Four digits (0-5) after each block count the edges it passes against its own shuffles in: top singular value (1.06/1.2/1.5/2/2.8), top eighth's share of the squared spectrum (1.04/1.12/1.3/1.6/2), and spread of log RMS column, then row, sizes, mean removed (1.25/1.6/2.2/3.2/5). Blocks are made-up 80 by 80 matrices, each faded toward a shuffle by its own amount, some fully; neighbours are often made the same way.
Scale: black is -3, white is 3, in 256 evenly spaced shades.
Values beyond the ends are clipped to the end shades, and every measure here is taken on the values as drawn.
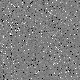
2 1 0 0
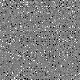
4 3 1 2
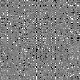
4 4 3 2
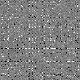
4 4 2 2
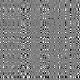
5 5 4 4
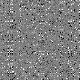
4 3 2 1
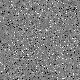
0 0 0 0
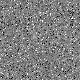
0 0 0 0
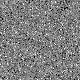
0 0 0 0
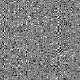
4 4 2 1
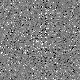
3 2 1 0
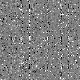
4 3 2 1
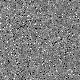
0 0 0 0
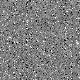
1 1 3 0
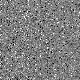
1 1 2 0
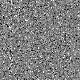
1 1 1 0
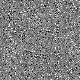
0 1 2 0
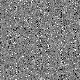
1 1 2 0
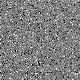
0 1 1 0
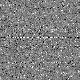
3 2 0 2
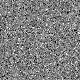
1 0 0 0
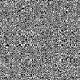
4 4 2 2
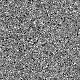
1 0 0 0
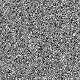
3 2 1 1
